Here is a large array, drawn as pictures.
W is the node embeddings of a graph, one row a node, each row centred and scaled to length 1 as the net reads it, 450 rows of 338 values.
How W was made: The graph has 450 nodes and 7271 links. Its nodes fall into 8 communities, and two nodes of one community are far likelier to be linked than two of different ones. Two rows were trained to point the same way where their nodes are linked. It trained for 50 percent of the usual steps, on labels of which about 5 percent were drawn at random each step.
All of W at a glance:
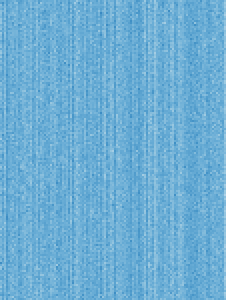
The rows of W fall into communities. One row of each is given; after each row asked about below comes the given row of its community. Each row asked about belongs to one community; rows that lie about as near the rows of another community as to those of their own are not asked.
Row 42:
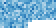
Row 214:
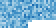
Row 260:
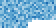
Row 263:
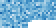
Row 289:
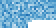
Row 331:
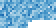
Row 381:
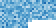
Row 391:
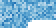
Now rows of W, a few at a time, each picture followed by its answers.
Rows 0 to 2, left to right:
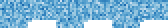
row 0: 260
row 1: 260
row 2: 289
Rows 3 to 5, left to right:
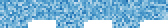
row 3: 260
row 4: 260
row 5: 260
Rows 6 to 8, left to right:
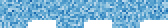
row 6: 214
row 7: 381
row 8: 331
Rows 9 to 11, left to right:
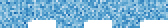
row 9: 391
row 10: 263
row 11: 381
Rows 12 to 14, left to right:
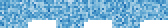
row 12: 260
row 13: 381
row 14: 260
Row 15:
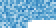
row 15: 331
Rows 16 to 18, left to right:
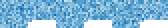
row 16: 42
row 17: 381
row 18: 381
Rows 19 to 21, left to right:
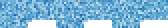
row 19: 260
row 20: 289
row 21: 214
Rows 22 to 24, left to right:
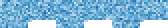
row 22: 263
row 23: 263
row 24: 42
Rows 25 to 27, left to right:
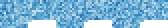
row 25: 331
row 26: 263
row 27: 289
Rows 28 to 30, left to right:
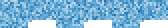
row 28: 214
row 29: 381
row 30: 260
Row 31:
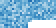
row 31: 263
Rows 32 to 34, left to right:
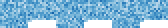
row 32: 42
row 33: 289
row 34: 381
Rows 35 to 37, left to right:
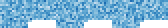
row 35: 381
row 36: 260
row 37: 42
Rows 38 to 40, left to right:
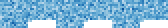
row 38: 391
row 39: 331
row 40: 289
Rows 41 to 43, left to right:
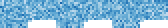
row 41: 381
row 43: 289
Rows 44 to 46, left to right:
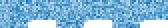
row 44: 381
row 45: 260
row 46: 331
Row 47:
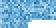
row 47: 289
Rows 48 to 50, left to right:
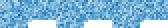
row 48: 381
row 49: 289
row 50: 263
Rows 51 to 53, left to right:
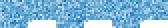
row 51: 381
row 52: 289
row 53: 42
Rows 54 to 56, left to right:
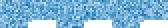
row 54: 263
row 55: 260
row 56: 42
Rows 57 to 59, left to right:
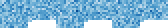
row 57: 42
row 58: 42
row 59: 381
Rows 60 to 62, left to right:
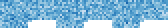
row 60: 391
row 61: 214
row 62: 289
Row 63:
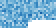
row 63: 42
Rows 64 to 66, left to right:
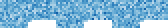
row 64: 331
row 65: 260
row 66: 263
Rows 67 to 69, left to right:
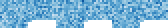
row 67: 331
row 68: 391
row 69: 42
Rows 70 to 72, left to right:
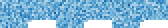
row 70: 214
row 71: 289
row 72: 260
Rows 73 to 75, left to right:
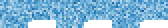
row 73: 331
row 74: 331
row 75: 381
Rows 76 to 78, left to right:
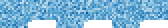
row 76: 263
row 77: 42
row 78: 42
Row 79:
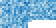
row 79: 289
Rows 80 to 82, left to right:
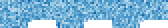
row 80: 331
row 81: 381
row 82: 42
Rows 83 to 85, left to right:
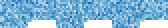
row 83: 391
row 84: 214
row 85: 42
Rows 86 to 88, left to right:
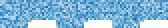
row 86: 263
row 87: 214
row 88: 289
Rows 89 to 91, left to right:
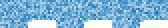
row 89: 289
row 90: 214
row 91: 289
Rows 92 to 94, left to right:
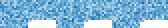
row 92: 381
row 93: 42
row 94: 391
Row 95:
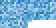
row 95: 331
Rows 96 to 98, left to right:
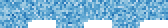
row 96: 391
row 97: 260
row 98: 331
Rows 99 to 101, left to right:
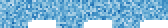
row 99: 381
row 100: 331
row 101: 289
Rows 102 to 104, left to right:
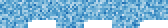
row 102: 263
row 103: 263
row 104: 331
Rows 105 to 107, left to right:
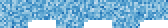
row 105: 381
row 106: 42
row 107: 391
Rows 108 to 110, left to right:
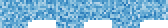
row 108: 391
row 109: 391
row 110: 260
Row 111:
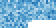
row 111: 391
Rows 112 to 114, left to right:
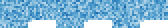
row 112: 214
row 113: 214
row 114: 260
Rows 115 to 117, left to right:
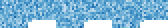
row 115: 214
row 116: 381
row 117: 289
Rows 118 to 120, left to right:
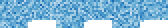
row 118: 331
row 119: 263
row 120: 260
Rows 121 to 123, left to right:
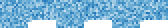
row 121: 260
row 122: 214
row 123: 381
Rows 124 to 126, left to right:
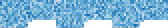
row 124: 260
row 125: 42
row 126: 331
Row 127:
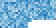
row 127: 331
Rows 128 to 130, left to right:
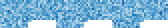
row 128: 391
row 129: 331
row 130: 381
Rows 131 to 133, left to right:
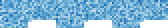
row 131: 260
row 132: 42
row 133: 381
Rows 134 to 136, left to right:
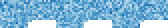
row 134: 42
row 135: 331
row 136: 214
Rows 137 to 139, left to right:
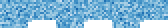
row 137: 289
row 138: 381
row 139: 214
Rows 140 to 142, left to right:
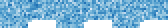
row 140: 214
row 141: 381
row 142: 331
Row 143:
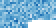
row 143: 331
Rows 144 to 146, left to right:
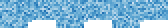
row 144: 42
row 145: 381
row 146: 214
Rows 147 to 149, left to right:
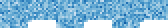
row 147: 381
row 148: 331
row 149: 381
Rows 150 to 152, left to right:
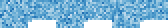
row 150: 289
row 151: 260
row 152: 331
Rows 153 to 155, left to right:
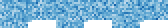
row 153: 391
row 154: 263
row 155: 263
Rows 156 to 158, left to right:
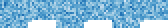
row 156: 260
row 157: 263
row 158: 214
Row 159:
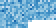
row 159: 331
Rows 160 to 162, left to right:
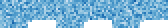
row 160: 214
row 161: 331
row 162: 331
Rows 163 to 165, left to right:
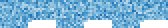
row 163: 391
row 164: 391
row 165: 214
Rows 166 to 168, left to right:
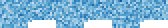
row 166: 289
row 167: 214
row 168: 260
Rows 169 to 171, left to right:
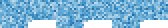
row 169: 42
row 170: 263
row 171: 263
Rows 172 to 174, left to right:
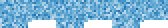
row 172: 289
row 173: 289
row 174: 289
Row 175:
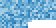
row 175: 381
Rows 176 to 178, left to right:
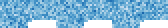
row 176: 331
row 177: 289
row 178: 214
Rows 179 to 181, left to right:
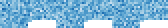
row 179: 289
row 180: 381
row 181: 263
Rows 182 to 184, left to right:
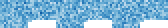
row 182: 42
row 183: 391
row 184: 289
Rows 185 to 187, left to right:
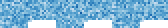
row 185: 289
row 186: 214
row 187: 391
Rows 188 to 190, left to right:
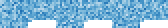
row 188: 42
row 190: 381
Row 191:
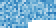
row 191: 260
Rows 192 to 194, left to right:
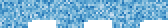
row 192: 331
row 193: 289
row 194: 391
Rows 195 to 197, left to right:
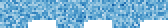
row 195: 289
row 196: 289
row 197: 214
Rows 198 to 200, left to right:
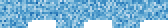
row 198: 391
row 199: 331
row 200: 391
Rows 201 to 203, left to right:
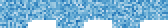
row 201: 42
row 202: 260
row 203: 214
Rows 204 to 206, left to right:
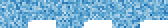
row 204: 391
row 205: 391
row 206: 263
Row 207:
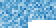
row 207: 289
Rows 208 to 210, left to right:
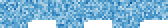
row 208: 263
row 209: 289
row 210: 331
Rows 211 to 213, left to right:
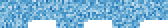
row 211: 391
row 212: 331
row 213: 260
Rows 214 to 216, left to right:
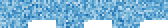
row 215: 42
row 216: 331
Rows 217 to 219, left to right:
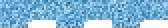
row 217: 289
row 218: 260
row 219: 42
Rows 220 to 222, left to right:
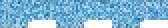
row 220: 381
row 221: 260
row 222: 263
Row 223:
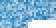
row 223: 331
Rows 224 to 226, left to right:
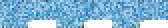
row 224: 391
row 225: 214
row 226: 331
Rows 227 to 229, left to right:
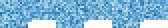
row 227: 263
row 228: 263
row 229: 381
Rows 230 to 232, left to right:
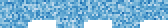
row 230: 391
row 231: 289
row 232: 263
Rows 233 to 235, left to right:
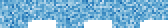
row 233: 391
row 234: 381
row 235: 42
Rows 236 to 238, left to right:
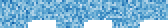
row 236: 391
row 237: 42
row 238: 260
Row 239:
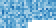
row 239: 381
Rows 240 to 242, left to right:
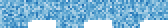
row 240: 381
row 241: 331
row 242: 214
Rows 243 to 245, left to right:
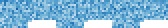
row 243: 391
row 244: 214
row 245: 289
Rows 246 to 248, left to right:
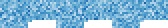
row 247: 263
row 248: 263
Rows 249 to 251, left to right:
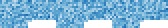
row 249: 381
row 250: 331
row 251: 381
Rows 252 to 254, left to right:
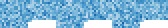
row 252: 263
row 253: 331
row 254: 289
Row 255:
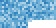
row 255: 260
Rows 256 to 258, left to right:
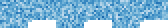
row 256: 214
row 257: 391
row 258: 331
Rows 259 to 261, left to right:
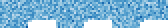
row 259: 263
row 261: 260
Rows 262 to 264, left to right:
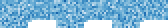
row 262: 260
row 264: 331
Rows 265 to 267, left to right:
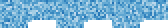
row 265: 391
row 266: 263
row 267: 260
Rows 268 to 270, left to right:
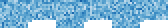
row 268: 391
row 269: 391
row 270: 263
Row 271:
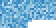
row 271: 331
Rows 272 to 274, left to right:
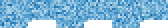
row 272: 260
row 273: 263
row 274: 260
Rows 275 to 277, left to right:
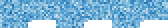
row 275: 391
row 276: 260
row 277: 331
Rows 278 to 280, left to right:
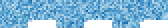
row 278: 381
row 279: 381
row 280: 381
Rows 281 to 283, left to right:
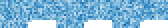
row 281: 214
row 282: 289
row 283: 214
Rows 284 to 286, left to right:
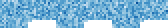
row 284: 381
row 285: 42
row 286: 42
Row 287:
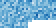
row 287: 381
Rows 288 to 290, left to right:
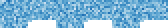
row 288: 42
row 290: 289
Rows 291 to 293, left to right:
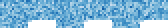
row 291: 391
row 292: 260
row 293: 391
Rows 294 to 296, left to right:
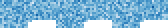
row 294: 42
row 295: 331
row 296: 331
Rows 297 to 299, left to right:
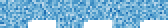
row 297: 263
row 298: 331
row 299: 289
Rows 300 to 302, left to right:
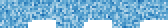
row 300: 331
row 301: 391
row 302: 331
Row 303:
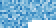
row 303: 263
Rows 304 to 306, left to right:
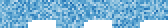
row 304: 42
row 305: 260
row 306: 289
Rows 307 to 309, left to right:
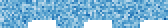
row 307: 391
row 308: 42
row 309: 42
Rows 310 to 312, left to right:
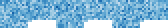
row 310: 260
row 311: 289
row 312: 381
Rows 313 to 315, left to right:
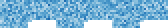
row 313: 289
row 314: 214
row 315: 263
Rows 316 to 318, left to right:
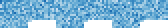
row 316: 260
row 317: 263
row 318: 214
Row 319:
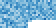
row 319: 263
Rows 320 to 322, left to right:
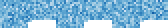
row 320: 391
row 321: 42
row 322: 42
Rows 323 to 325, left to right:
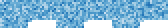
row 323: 263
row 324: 263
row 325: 214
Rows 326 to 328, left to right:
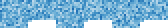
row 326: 331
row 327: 42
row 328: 391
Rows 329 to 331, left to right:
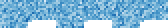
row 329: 331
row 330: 263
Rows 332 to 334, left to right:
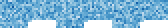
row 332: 391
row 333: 381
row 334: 289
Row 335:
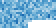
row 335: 42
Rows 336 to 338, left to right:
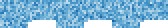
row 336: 331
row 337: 42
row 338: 214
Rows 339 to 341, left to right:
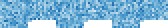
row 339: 391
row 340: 42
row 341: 214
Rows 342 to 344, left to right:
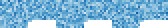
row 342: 214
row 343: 289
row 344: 42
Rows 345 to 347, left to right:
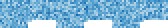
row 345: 381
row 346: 214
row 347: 331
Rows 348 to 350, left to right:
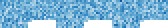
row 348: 391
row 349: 42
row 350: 289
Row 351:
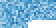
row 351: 289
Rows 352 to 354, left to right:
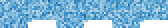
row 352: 289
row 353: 214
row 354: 260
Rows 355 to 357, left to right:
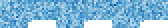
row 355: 381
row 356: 391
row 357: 42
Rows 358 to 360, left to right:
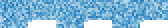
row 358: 260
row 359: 289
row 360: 42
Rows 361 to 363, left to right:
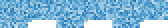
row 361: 260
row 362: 263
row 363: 214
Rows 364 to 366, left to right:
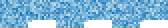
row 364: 42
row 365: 331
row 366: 263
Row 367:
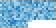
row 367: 381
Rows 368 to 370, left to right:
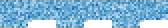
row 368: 260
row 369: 214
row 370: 331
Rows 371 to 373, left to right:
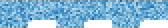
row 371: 42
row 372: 331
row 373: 214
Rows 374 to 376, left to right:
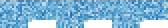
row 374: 263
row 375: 214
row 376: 331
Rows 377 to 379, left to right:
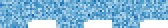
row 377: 214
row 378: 331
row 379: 42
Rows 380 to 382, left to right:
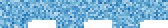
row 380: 289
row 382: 42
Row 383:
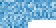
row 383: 331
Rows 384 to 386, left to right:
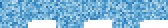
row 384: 214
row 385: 331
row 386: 391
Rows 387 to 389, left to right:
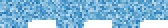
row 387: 263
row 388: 42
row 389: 263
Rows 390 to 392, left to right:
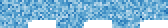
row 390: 214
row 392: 381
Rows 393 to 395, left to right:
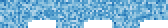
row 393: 391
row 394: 331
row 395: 260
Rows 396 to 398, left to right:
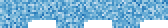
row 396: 289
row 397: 42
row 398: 214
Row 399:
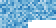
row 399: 263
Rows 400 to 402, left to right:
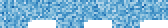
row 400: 331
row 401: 263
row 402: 263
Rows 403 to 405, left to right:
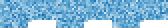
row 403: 289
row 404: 263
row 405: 331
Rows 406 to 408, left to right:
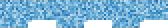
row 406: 289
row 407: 263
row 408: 381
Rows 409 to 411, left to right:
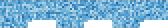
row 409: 391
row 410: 263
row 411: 214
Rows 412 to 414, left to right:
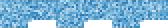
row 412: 289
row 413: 214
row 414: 391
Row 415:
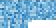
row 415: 391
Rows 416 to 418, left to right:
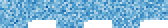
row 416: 214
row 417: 263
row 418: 260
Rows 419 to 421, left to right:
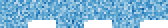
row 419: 260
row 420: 42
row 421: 214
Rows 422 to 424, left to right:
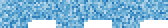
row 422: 289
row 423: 42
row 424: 42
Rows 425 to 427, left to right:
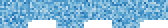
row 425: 260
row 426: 391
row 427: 260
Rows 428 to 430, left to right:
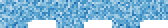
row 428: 263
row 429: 214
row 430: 263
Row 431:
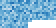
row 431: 381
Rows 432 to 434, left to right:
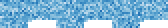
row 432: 391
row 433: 289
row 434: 263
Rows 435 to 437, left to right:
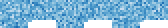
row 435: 214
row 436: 214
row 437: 263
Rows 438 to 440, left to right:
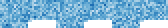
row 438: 289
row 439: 331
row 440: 260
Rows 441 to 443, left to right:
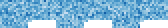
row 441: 263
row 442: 391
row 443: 391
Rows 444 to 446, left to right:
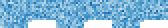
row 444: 289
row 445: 42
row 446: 381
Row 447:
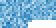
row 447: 214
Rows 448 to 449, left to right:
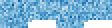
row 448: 42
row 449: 391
